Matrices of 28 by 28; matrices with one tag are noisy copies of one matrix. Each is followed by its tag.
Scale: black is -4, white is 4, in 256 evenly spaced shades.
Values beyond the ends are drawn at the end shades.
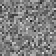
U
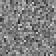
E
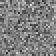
E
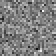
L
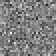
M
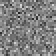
M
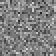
E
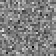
E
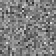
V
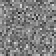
M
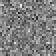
M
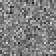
V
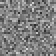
E
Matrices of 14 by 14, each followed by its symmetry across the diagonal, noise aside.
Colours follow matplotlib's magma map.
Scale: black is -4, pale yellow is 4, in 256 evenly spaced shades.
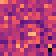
neither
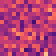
neither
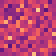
symmetric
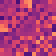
symmetric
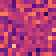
antisymmetric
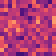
antisymmetric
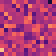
antisymmetric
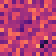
symmetric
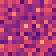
symmetric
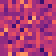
neither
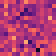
neither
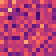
symmetric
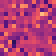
antisymmetric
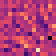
antisymmetric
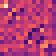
symmetric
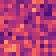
antisymmetric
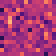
neither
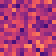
neither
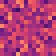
antisymmetric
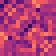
symmetric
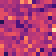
neither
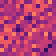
symmetric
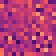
antisymmetric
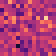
antisymmetric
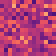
neither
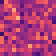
neither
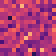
neither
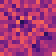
symmetric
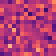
antisymmetric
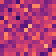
symmetric
